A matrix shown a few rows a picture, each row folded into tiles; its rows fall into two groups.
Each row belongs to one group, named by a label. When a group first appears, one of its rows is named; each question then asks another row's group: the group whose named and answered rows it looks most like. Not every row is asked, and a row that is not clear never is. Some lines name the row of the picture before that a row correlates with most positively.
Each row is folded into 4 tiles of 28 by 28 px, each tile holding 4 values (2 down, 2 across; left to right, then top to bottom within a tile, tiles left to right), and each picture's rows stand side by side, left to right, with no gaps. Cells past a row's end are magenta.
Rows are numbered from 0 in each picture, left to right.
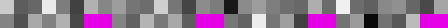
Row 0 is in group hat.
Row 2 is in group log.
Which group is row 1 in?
hat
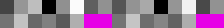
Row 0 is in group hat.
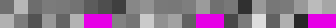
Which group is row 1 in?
log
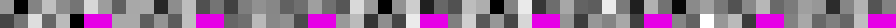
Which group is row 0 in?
hat
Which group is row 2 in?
log
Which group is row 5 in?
hat
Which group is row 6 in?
log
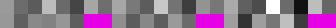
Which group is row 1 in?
hat
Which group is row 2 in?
hat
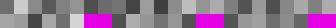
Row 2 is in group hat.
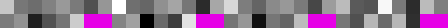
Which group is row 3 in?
hat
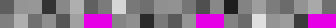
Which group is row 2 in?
log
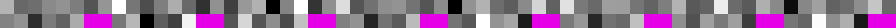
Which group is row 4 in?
log
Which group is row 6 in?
hat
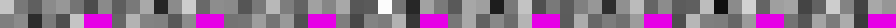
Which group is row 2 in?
hat
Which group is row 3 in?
hat
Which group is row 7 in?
hat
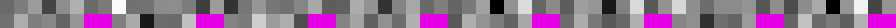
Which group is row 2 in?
log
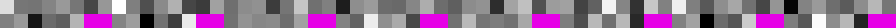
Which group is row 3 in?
log
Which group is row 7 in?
log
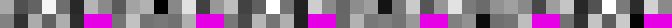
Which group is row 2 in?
hat
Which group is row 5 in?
hat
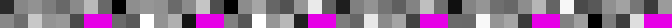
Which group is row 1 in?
log
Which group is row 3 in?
log
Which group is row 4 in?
log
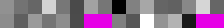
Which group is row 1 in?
log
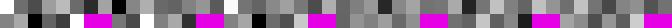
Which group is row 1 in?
log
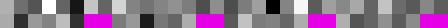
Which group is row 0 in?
hat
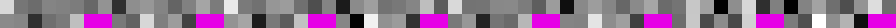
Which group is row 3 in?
log
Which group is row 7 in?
log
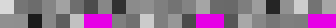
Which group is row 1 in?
log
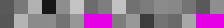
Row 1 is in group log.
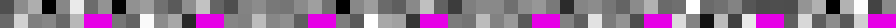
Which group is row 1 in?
log
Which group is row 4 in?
log
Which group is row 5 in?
log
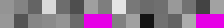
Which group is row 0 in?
hat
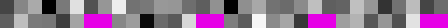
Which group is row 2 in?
log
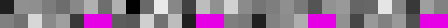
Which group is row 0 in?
log
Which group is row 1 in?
hat
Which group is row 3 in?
hat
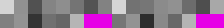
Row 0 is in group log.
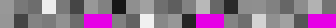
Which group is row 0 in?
hat
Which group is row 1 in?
log
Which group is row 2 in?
log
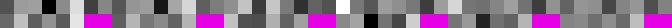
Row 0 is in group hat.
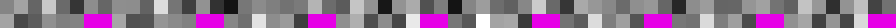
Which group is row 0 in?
hat
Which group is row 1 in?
hat
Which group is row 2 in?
log
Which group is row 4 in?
log
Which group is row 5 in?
log
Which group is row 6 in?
log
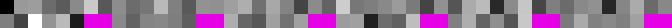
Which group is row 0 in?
log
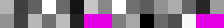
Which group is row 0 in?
hat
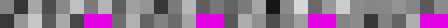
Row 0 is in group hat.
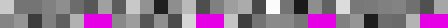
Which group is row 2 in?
hat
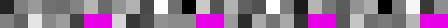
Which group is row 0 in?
log
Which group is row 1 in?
hat
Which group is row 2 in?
hat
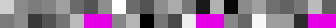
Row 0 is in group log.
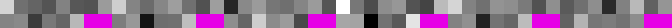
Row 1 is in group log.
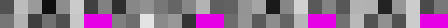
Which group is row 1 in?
log
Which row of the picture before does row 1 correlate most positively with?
2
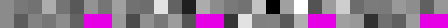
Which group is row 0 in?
hat
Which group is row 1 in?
hat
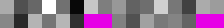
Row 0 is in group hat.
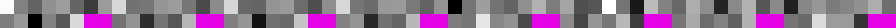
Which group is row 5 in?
hat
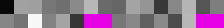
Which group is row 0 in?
log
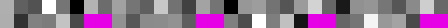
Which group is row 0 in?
hat
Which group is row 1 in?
hat
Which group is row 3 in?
log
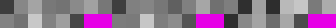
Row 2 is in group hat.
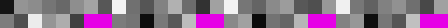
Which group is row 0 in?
log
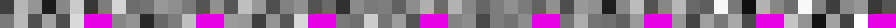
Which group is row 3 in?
log
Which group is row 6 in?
hat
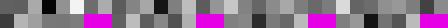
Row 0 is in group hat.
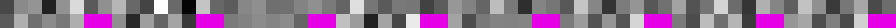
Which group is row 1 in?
hat
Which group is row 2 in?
log
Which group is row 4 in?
hat
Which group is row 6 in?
hat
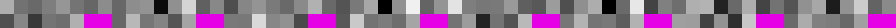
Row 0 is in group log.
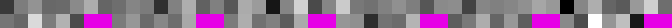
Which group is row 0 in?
log
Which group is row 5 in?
log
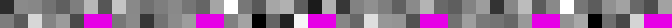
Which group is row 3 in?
log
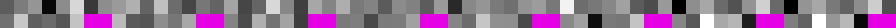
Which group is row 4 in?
log
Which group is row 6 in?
log
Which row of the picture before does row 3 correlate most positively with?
1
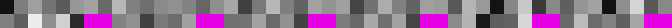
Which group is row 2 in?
hat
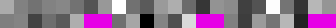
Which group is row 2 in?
hat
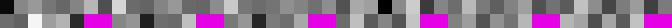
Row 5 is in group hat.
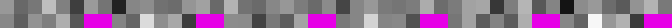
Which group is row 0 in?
hat
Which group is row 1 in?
log
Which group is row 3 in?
log
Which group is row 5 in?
log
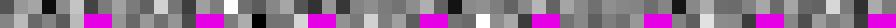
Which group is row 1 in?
hat
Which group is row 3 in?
log
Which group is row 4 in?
log
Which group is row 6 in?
log
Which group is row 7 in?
hat
